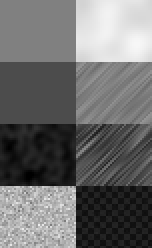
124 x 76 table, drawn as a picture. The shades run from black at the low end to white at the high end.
It is made of 4 by 2 panels. Panel 1,1: middling, flat. Panel 1,2: very high, smooth, faint in contrast. Panel 2,1: low, flat. Panel 2,2: middling, slanting up to the right, faint in contrast. Panel 3,1: very low, blotchy, faint in contrast. Panel 3,2: low, slanting up to the right. Panel 4,1: high, fine-grained. Panel 4,2: very low, checkered, faint in contrast.
